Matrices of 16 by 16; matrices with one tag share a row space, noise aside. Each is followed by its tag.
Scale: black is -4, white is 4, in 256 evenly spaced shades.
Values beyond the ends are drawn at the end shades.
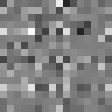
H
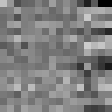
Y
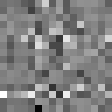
H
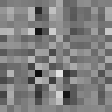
H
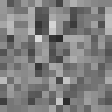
H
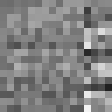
Y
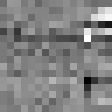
Y
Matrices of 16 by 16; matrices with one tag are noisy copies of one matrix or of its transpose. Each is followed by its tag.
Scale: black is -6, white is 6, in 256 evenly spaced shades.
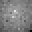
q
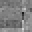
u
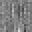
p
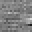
p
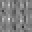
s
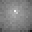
q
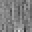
p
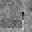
u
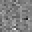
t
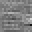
p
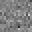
t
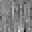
p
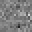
t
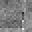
u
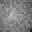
q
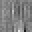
p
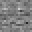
s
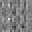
s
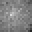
q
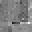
u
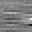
p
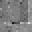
u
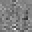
t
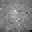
q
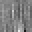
p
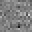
t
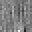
p
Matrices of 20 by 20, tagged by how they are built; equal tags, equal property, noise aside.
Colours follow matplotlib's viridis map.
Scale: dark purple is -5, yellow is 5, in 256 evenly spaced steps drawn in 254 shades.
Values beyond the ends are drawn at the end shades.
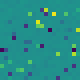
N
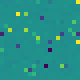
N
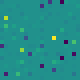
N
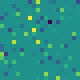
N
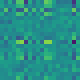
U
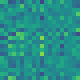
U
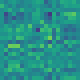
U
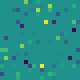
N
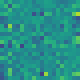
U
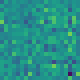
U
